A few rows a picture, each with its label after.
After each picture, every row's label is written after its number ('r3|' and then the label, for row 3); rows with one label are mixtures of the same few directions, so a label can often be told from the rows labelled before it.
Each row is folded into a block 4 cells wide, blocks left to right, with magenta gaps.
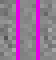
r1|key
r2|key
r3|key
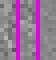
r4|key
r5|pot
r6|key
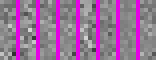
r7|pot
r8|key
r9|pot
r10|pot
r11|key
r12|pot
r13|key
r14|pot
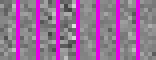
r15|key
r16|key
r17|pot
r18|key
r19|key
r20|key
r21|pot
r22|pot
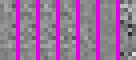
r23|key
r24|key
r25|key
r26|key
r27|key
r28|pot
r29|pot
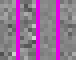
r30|pot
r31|key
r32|key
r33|pot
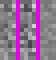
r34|key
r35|key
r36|key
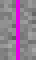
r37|key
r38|pot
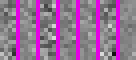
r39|pot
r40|pot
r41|key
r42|key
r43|pot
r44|pot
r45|pot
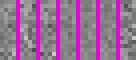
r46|pot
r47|key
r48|pot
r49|pot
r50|key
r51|key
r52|key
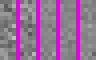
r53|key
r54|pot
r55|pot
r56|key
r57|pot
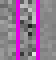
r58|pot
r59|pot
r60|key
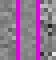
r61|key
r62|key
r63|pot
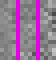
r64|pot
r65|pot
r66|pot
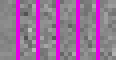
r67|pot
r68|key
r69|key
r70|pot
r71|key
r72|pot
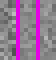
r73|pot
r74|key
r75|key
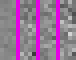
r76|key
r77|pot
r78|key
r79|pot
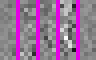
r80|pot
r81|pot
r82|key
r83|key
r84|key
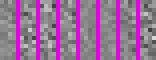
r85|pot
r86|key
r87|key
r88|pot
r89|key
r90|pot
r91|pot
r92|key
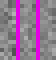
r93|pot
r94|key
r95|pot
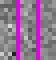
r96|pot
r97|key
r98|key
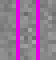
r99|key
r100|key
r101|pot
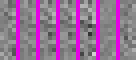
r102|pot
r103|pot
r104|pot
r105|pot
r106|pot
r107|pot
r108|key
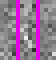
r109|pot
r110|key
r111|pot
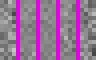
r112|pot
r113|pot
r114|pot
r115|key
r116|pot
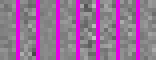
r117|key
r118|pot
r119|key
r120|pot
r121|key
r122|key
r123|pot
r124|pot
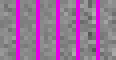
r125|key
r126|key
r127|key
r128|pot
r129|pot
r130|pot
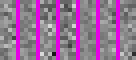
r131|key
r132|key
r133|pot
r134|key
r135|pot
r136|pot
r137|pot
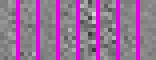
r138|pot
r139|pot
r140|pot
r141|key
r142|pot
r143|key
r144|key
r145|key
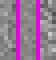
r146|key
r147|key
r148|pot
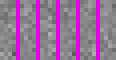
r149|pot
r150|key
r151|pot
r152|pot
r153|pot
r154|key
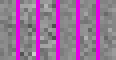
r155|pot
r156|pot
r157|key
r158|key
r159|key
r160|key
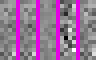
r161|pot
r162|pot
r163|key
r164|key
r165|pot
